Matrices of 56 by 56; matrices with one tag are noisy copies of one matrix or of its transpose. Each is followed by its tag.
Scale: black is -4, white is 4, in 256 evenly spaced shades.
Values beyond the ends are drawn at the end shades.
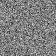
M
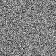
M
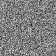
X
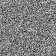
X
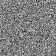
X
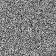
X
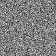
M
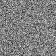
M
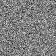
M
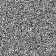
X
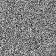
X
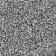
X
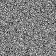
M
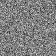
M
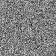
X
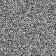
M
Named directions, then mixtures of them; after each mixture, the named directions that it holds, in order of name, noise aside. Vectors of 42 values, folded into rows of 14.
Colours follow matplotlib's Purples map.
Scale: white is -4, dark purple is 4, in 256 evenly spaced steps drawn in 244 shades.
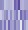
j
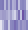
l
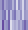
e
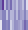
e, l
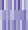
e, j, l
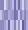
e, j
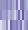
e, j, l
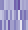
j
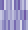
e, j, l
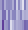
e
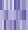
j, l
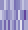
j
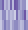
e, j, l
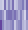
e, j, l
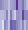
e, j, l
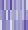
e, l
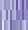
e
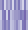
e, j, l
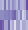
l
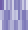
e, j, l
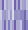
e, j, l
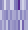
j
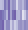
e, j, l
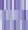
e, j, l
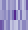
e, l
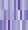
e, j, l
